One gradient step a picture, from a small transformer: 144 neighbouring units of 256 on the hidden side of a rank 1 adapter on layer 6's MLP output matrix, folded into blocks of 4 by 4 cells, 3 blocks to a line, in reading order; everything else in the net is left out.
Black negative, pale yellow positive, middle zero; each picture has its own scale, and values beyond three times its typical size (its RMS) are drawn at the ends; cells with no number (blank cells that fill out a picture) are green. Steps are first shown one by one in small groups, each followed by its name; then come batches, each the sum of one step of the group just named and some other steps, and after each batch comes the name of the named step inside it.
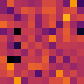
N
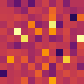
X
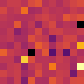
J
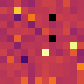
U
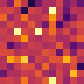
X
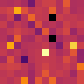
U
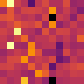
X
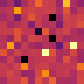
U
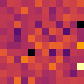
J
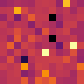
U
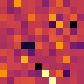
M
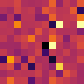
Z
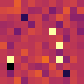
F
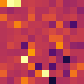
M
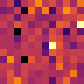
Z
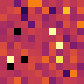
F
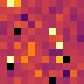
F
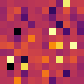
F
